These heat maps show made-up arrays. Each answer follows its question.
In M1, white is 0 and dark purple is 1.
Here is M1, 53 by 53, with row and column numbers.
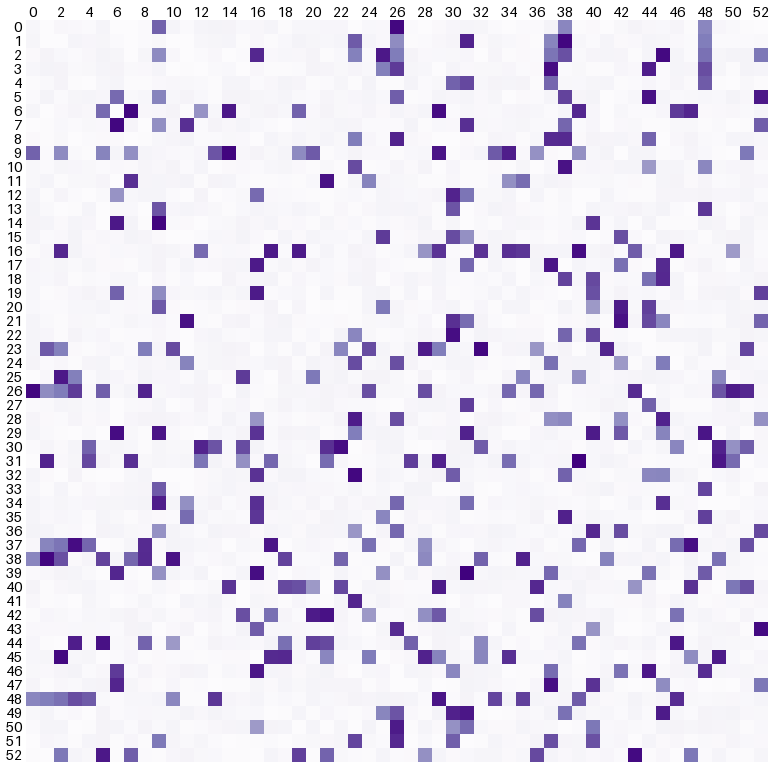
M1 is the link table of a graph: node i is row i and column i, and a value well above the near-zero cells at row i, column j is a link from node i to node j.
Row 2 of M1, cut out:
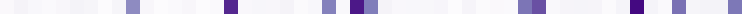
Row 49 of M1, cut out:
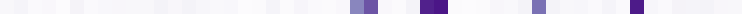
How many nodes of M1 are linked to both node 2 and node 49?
4
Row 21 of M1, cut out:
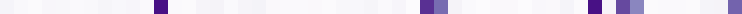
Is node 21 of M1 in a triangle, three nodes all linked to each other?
no
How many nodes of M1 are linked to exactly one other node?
0
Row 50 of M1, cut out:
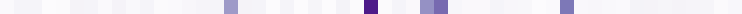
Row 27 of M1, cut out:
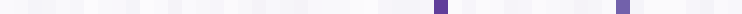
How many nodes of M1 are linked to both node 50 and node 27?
1
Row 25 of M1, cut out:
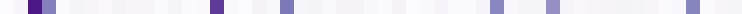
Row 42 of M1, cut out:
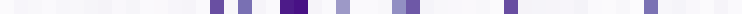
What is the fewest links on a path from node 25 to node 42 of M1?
2
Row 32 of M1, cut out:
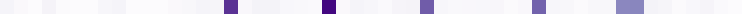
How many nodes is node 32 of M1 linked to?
6
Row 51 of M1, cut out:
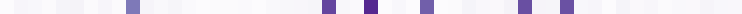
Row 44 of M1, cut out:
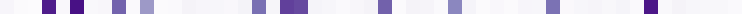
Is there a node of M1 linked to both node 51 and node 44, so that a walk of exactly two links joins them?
no
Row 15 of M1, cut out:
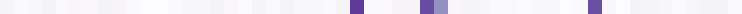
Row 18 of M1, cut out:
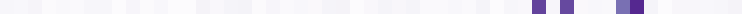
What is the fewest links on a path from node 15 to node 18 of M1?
4
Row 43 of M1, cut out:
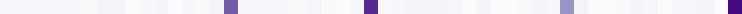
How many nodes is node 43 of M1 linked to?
4
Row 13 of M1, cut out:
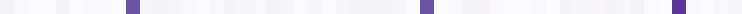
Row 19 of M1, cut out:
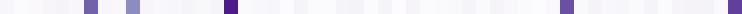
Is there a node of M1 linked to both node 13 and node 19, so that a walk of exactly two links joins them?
yes
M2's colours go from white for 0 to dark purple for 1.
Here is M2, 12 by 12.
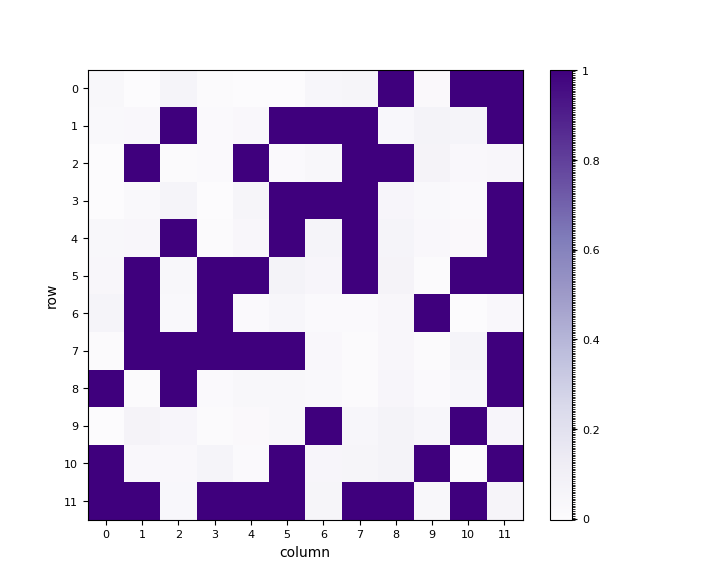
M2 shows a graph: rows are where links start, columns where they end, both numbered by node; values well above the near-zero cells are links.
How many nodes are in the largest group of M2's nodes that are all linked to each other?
4
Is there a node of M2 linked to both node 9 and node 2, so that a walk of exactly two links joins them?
no
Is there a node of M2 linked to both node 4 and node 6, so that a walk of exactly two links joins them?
no
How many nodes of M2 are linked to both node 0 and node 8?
1
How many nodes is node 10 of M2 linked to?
4
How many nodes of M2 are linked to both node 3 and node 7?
2
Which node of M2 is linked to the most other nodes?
node 11
